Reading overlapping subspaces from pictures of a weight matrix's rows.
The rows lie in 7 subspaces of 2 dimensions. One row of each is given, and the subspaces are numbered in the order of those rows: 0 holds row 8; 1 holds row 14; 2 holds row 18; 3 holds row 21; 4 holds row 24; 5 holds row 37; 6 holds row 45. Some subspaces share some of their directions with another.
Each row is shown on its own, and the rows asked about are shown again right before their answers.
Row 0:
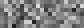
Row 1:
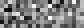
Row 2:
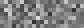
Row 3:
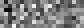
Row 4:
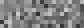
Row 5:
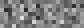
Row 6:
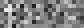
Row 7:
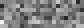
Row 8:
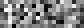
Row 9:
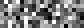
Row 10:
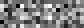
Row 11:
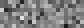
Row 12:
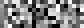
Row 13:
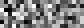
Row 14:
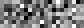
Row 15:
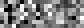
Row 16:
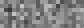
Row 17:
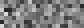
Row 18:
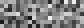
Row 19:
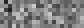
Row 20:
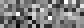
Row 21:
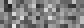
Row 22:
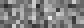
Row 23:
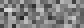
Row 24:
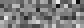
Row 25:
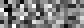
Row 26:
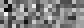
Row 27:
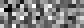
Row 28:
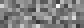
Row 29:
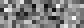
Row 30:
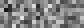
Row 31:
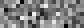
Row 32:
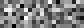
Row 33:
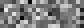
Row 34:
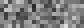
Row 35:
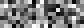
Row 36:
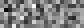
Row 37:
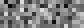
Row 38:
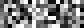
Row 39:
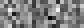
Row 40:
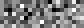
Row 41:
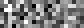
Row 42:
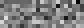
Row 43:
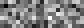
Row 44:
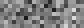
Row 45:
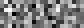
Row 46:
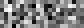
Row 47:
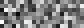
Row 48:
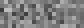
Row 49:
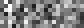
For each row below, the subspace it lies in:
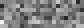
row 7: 4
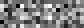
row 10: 4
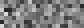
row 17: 0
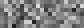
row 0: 2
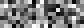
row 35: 3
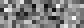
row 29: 1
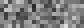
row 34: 1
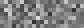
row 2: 2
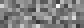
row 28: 4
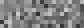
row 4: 0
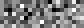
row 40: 1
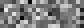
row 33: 6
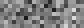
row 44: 1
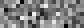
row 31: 5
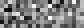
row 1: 2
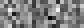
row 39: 6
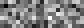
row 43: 3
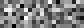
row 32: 1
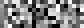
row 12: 6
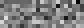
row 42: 4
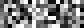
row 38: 6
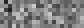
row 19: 5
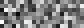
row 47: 0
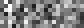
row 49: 5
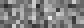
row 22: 3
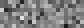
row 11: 5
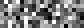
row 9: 5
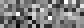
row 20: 2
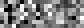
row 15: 6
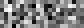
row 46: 3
